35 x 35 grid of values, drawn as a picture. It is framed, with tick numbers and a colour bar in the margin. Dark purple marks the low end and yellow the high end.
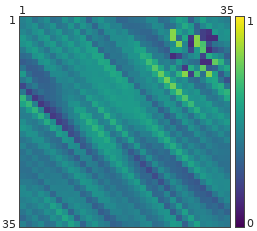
Grain: diagonal, down to the right. Odd patch: rougher, in the top right. Mirror symmetry: none. Roughest part: top right.
